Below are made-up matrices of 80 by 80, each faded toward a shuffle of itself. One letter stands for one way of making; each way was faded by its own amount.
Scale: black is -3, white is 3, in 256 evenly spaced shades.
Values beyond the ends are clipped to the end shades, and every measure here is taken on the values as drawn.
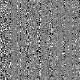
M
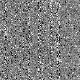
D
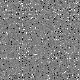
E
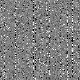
D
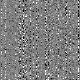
M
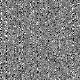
D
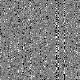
D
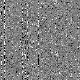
D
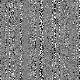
M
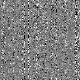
D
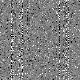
D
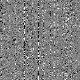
D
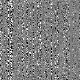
M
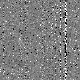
D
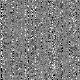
M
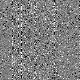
D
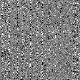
D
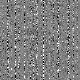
M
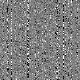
M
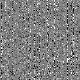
D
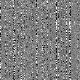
M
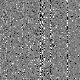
D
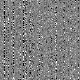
M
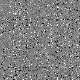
E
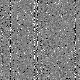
D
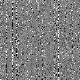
D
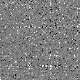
E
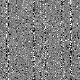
D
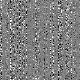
M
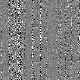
M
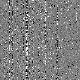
D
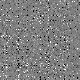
E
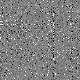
E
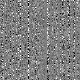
M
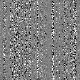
M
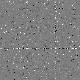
E
